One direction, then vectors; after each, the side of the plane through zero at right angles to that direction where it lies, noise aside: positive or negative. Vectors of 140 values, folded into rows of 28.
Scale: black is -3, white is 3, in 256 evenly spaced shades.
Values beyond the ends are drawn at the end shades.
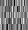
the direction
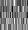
negative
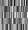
positive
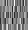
negative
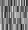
positive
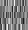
negative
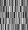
negative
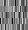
negative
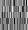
positive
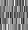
negative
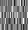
positive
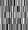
positive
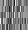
positive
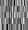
positive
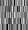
positive
